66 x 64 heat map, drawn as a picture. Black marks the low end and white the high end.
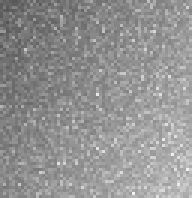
Odd rows or columns: none. Grain: fine. Ninth with the highest average: bottom right. Slope: up to the bottom right.
